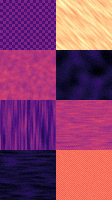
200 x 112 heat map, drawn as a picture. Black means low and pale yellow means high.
The table splits into 4 rows of 2 panels. Panel 1,1: low, checkered. Panel 1,2: very high, slanting down to the right, faint in contrast. Panel 2,1: middling, blotchy, faint in contrast. Panel 2,2: very low, smooth, faint in contrast. Panel 3,1: low, streaked downward. Panel 3,2: middling, streaked across, faint in contrast. Panel 4,1: very low, streaked across, faint in contrast. Panel 4,2: high, checkered, faint in contrast.
